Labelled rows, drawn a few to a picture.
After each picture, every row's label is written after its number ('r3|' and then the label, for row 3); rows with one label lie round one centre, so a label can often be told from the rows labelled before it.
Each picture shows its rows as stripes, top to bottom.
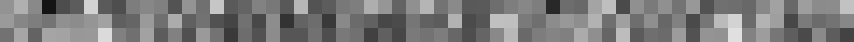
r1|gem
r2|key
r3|key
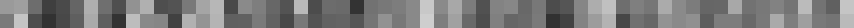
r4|gem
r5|gem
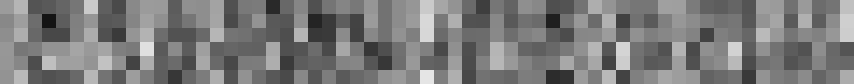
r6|gem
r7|gem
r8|gem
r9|key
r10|key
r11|gem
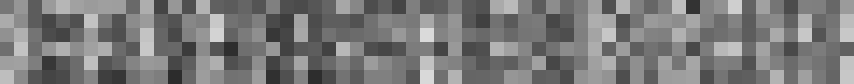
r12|key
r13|gem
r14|gem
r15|key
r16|gem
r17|gem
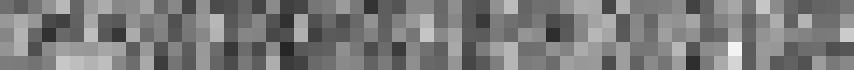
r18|key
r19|gem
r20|gem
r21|key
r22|key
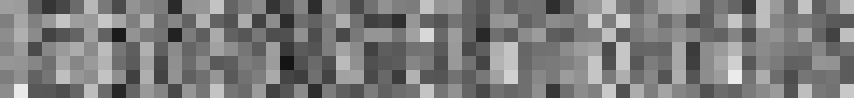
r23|gem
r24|key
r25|gem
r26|key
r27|key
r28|key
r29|gem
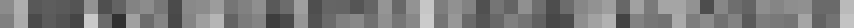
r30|gem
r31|gem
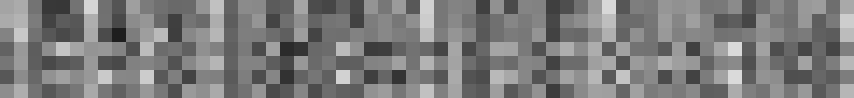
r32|gem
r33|gem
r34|gem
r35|key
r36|gem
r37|key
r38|gem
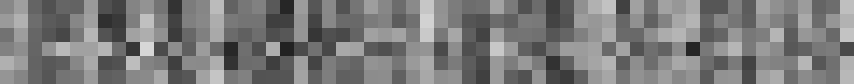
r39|gem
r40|gem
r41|gem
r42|key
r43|gem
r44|gem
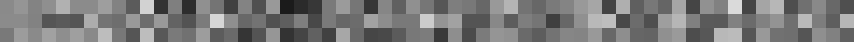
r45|key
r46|gem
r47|key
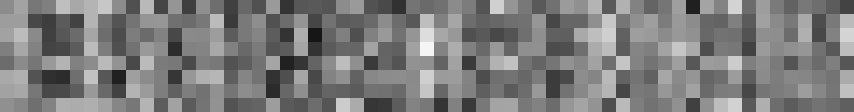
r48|key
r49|gem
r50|gem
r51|gem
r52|key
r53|gem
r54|gem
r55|key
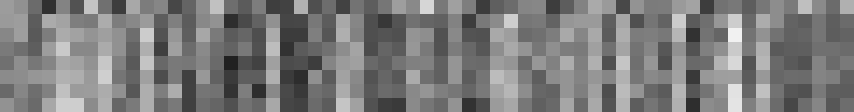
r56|gem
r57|key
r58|key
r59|key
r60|key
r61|key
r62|key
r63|key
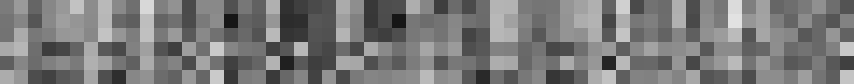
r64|key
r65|key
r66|key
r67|gem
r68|key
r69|gem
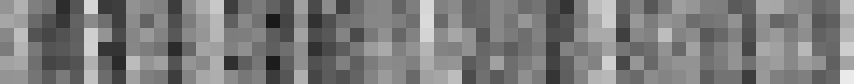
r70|gem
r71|gem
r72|gem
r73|gem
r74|gem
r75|gem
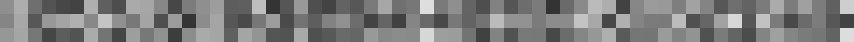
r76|gem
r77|key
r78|gem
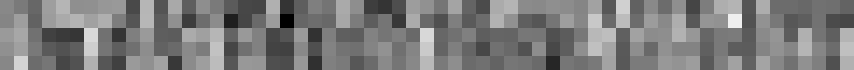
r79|key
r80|key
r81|gem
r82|gem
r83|gem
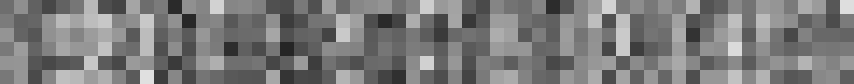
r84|gem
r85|key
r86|key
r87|key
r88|gem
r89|key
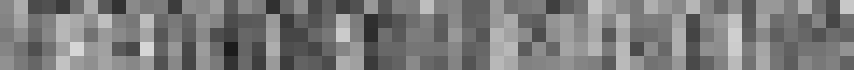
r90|gem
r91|key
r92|key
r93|key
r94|key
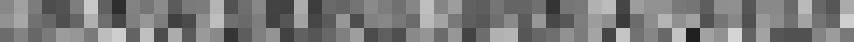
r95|gem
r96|gem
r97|key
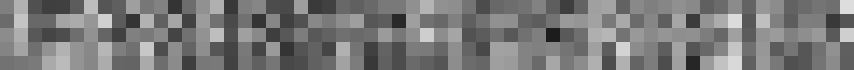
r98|gem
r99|key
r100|gem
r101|key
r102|key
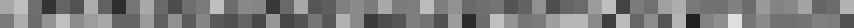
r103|gem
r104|key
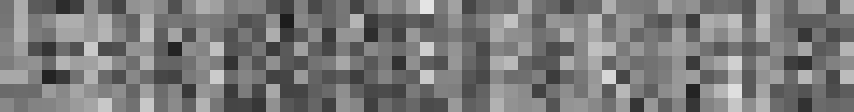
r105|gem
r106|key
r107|key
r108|gem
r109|key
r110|gem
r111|key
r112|key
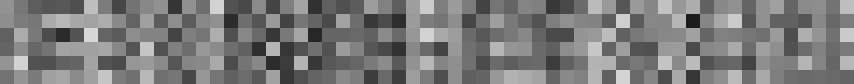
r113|gem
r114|key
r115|gem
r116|key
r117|gem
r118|key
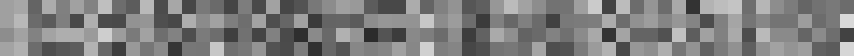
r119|key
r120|gem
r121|key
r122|gem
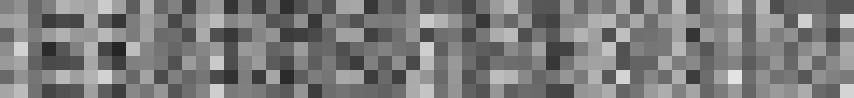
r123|key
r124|gem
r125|key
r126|gem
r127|gem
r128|key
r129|gem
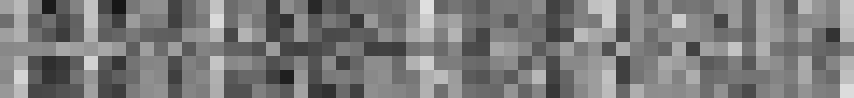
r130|gem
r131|gem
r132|gem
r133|key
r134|gem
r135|gem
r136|gem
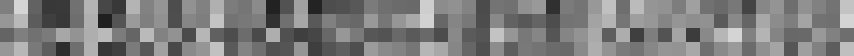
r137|gem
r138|gem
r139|key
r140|gem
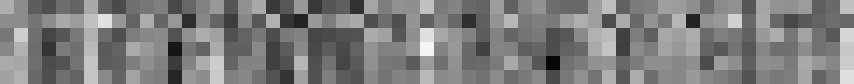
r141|gem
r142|key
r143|gem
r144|gem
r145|gem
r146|gem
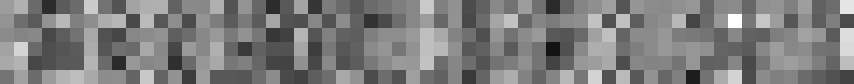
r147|gem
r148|key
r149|gem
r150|gem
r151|gem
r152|key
